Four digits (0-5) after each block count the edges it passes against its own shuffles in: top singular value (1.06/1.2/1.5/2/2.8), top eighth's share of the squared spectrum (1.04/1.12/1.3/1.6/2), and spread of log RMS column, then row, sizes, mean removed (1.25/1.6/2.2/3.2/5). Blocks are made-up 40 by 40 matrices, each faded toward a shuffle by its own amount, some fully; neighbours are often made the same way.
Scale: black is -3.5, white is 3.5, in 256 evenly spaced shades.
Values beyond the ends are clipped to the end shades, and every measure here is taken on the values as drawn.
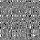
4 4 2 2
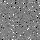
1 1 0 0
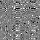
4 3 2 1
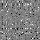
3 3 1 1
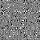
3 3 1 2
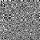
4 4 2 2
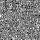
2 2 0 0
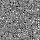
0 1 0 0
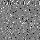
3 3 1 1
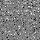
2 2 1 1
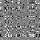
4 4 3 3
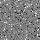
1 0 0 0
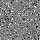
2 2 0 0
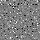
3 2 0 0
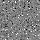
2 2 0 0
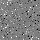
0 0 0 0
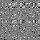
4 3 1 2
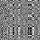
4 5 3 3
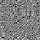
3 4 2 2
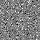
2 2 0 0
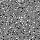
0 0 0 0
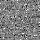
2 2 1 1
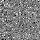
2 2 0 0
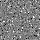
0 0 0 0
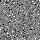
0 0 0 0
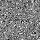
0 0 0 0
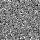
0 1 0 0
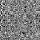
3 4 2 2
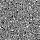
1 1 0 0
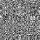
3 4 2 2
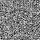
0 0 0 0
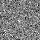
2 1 0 0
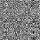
3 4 2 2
